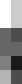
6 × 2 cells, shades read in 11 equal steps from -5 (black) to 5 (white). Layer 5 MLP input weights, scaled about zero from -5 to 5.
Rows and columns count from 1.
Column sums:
10 -3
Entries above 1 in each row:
2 2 0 0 0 1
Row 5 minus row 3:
1 -2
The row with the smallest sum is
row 5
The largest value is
5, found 2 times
